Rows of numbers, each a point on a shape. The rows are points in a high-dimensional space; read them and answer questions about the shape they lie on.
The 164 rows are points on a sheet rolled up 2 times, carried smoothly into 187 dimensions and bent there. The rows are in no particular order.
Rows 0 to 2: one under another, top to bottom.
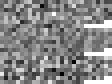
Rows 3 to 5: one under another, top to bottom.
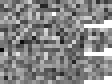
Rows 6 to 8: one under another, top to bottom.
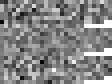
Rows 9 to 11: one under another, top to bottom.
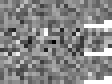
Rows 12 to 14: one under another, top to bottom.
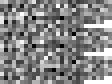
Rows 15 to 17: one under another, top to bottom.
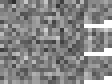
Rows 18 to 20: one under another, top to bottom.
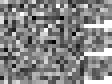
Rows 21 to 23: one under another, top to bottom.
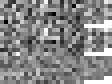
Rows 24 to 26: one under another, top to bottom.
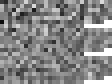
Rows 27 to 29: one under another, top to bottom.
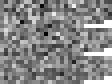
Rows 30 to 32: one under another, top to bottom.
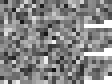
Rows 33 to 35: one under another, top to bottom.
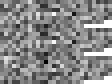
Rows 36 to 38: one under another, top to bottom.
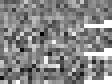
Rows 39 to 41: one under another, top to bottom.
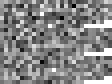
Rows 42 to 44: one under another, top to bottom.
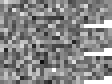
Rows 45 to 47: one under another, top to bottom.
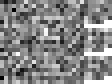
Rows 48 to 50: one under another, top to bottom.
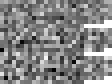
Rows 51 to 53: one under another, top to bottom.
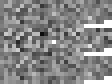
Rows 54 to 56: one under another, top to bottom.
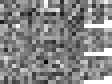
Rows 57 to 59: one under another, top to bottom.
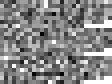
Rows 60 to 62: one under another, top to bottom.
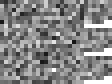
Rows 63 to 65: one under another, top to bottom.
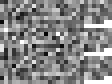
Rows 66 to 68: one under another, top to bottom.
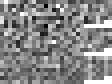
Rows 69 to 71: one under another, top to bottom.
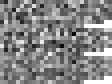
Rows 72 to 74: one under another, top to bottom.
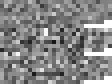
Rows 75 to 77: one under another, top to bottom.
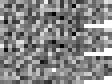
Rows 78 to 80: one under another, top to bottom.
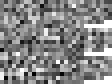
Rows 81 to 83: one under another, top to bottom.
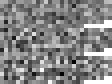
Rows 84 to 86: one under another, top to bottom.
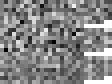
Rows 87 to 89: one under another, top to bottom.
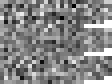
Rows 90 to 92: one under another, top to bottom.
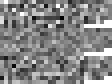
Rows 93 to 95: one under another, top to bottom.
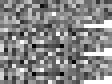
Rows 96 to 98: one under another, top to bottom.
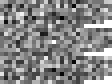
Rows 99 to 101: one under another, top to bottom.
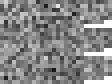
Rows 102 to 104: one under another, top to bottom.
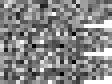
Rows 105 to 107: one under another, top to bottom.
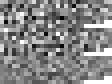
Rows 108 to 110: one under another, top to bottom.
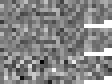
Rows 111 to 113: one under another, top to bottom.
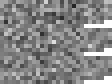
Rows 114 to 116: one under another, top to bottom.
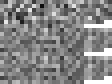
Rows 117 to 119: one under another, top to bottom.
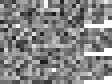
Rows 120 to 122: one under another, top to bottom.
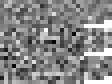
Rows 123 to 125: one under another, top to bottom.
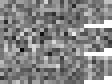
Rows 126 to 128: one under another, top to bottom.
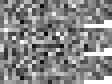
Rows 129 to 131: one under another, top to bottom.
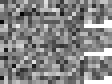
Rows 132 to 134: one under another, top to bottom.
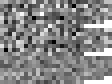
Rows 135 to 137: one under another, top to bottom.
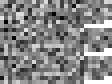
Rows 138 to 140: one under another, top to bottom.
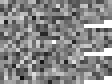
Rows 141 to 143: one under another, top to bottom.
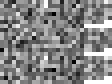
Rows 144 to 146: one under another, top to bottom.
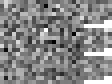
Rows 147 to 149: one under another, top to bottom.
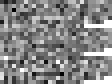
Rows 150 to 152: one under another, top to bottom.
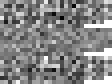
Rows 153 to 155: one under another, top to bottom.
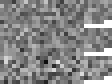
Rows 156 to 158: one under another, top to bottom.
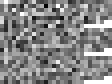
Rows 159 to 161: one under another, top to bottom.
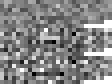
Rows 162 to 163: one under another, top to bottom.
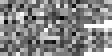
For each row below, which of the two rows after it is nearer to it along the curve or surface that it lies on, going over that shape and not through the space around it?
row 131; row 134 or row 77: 77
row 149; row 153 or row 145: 145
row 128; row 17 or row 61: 61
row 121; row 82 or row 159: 82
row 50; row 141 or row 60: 141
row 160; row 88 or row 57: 57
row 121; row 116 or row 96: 96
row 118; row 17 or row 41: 41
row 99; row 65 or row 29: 29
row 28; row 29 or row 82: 29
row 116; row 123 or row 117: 123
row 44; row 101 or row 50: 101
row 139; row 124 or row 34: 34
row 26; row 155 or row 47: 155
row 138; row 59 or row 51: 51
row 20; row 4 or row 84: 4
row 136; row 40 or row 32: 40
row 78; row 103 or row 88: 88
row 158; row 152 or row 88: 88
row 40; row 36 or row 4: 4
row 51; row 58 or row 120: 120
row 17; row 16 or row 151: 16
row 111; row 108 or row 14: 108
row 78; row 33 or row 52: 52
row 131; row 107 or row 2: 2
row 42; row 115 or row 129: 115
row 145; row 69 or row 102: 69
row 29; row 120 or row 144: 144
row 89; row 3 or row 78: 78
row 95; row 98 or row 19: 98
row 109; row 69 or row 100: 100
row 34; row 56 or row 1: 56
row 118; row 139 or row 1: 139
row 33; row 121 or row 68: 68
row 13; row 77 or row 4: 4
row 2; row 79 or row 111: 79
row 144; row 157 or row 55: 55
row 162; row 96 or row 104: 96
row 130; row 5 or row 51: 5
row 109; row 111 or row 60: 111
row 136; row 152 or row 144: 152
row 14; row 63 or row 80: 80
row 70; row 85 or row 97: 85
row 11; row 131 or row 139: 139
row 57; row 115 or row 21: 21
